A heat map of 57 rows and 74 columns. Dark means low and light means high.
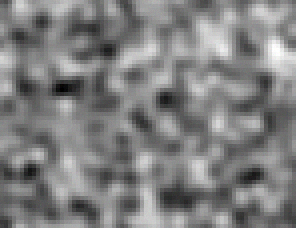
The texture is blotchy. On average the colour sits 50% of the way up the scale. There are no lone odd cells. The top right is the ninth with the highest average. The values follow a bell shape.
